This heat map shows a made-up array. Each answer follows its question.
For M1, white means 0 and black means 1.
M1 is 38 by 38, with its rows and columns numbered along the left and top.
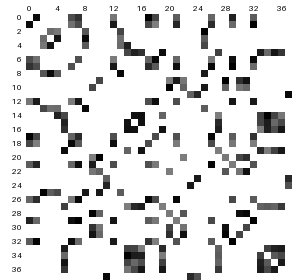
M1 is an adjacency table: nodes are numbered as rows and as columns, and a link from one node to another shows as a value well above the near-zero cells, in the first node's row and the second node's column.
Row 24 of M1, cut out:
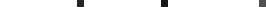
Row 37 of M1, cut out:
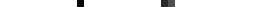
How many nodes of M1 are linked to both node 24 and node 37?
2
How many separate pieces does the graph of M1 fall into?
2
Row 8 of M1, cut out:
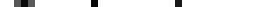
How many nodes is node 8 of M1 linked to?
5
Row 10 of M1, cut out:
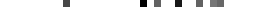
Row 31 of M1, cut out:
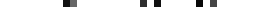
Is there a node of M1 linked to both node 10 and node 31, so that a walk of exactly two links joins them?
yes
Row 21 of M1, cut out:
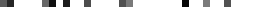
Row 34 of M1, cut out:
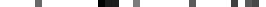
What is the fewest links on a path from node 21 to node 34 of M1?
6
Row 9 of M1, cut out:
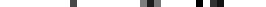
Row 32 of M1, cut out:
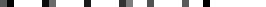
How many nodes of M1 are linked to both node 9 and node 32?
1
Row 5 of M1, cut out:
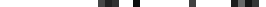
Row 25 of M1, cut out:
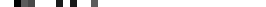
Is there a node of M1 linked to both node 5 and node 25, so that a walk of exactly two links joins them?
no
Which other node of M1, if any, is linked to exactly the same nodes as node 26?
node 12
